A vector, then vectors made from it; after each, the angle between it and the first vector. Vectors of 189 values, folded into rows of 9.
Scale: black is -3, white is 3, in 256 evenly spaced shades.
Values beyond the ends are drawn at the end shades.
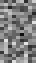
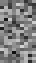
partly aligned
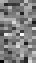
partly opposed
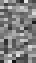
nearly opposite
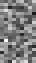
nearly parallel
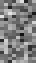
nearly parallel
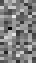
partly opposed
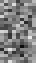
orthogonal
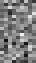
nearly opposite
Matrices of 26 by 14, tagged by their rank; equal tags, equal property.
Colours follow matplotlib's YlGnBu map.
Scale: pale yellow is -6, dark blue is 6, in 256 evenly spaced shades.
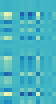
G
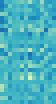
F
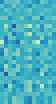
F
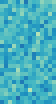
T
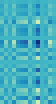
G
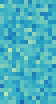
T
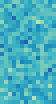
T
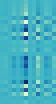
G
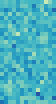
T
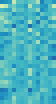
F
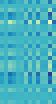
G
